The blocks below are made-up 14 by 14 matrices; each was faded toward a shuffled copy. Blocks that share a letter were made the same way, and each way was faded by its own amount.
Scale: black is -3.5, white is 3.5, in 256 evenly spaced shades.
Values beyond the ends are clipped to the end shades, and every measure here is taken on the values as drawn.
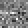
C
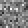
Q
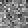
Q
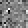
Q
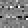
C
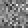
Q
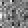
Q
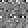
C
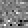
C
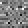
C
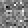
Q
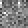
Q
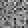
Q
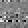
C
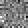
Q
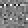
C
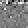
C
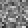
Q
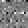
C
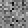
Q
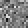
Q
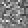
Q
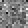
Q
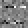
C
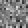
Q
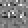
C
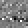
C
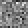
Q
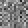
Q
